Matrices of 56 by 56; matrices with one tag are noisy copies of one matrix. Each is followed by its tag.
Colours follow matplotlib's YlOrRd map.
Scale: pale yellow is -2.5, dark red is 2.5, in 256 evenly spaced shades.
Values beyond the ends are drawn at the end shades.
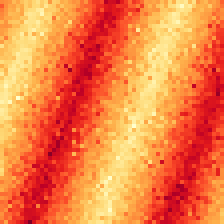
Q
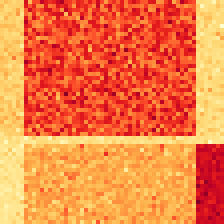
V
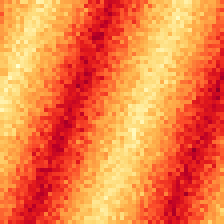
Q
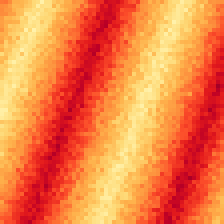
Q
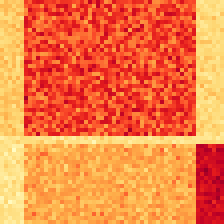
V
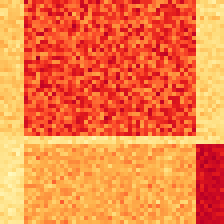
V
